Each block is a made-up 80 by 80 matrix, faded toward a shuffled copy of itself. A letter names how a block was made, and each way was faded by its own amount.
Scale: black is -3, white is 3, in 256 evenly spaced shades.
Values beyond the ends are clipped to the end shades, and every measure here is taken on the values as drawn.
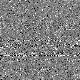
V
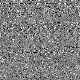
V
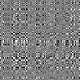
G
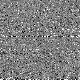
V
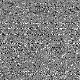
V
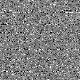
V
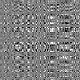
G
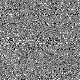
V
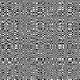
G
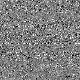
V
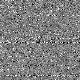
V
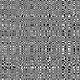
G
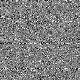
V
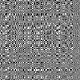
G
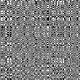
G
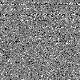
V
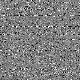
V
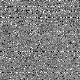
V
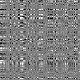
G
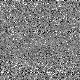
V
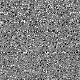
V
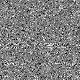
V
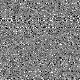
V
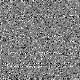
V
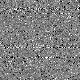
V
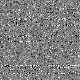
V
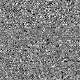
V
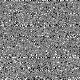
V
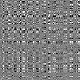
G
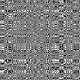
G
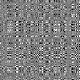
G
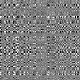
G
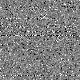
V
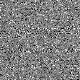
V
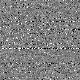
V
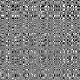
G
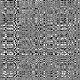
G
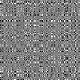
G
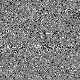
V
